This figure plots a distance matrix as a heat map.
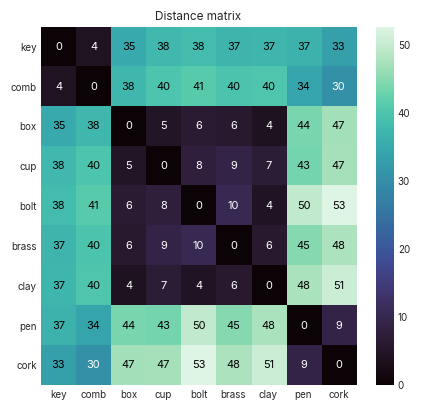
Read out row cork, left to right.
33 30 47 47 53 48 51 9 0
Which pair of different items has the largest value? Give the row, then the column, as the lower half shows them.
cork, bolt
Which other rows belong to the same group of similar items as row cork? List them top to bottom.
pen
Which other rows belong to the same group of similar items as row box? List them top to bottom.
cup, bolt, brass, clay
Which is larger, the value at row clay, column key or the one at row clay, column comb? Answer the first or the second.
the second
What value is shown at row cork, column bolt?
53
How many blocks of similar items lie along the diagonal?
3
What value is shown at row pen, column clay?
48
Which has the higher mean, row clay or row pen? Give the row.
pen
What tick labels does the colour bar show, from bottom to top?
0, 10, 20, 30, 40, 50
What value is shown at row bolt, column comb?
41
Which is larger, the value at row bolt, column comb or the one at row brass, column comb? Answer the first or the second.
the first
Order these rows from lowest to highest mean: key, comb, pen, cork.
key, comb, pen, cork
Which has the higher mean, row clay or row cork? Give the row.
cork
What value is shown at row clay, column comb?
40
